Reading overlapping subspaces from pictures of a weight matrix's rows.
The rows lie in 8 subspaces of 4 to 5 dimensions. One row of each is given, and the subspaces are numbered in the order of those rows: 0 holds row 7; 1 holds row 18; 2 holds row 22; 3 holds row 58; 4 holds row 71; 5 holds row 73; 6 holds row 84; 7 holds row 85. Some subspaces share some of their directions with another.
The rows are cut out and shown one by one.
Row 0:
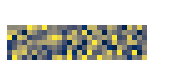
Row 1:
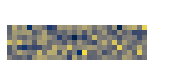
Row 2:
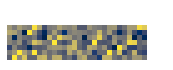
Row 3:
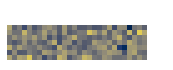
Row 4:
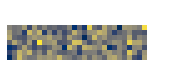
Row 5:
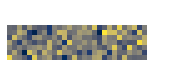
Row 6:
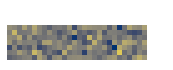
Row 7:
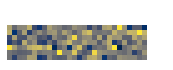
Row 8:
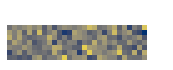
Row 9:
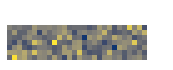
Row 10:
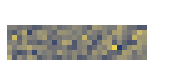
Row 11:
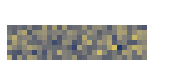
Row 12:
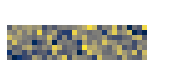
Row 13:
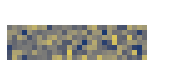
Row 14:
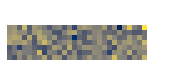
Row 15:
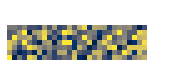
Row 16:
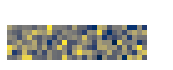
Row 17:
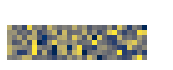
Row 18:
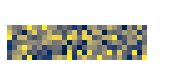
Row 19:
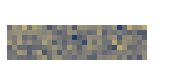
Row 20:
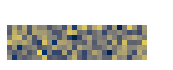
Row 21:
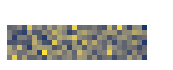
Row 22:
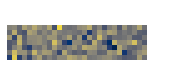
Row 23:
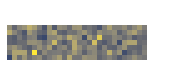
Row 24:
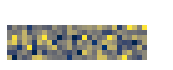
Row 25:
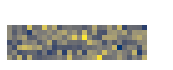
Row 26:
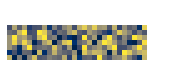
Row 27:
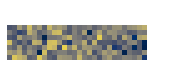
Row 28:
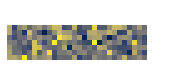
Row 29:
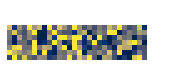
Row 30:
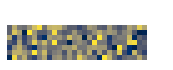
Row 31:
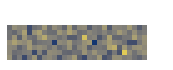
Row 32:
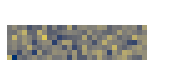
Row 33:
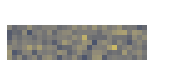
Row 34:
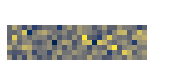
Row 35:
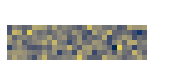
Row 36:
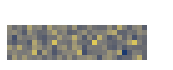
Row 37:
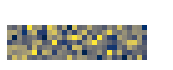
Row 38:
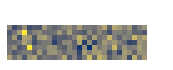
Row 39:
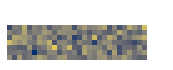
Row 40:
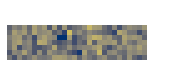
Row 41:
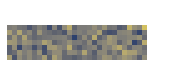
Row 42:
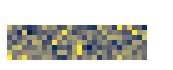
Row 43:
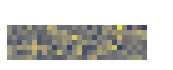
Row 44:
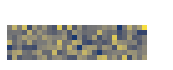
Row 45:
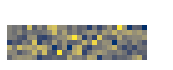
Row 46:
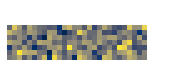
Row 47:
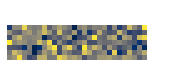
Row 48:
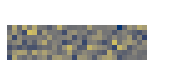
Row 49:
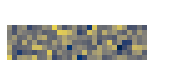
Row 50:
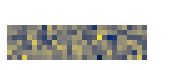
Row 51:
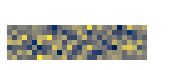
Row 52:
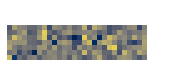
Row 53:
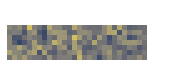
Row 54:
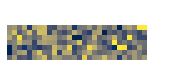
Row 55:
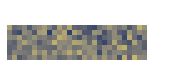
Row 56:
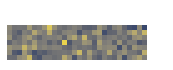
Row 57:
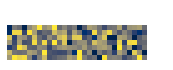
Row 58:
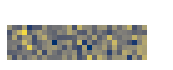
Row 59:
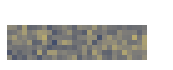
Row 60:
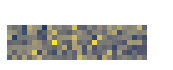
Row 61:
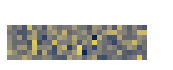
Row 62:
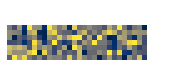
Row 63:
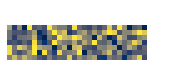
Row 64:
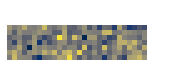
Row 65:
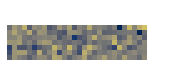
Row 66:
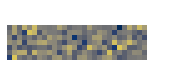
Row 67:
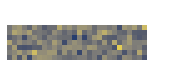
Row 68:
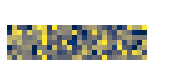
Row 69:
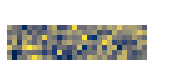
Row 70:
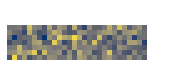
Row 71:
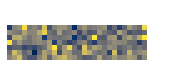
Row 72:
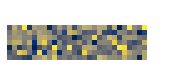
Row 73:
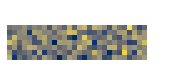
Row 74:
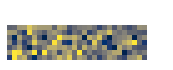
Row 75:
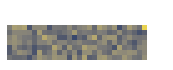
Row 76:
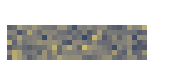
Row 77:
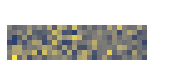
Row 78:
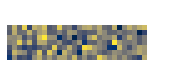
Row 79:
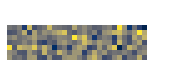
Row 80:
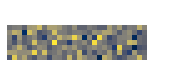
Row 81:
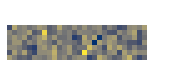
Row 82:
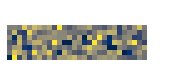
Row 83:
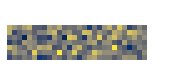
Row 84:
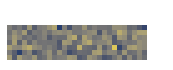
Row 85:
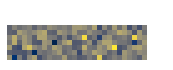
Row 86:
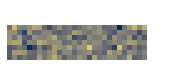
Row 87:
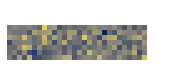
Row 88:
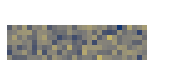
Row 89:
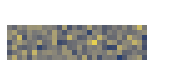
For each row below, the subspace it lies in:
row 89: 6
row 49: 2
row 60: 4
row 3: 5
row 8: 7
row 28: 2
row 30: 0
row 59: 4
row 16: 1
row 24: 4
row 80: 0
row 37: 6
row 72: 5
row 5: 1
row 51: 0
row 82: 2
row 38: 3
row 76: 4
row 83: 0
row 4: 3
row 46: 2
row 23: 0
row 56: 1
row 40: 6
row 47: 4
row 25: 1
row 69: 4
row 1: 1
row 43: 0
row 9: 7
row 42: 7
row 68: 0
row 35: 0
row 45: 0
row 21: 3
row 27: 4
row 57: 0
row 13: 1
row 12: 7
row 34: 2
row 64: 4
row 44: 6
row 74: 4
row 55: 6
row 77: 3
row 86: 3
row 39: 4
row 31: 5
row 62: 6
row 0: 1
